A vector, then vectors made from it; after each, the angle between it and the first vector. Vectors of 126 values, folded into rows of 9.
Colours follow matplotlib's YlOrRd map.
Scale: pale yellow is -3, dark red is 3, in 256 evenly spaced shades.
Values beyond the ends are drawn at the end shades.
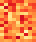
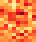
partly opposed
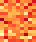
partly aligned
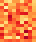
nearly opposite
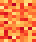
partly aligned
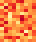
nearly parallel
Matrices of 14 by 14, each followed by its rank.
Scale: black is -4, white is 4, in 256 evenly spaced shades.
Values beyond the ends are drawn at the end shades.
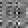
two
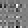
two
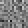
three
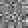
three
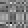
two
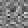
three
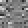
three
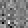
three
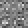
three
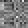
three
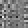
three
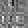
three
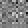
two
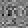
three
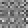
three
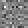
three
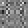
two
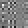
two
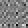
two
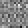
three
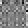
two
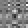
two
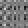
two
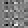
two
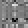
two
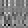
two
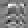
two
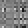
two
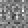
three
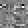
three
